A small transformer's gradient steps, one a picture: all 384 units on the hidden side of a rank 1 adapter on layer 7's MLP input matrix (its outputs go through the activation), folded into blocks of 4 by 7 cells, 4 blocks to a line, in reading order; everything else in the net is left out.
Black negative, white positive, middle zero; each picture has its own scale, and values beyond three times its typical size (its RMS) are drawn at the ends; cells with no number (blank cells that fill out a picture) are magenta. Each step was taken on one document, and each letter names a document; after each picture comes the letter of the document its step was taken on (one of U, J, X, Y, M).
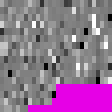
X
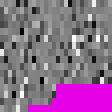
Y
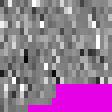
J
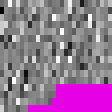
J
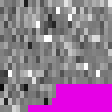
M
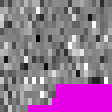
J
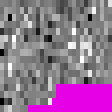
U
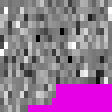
J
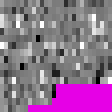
X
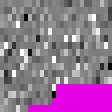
X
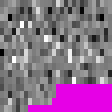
U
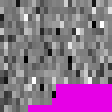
Y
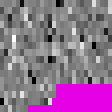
U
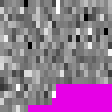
M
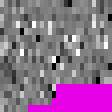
X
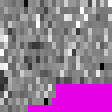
M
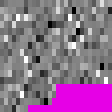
M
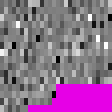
X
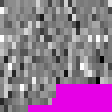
J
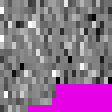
J
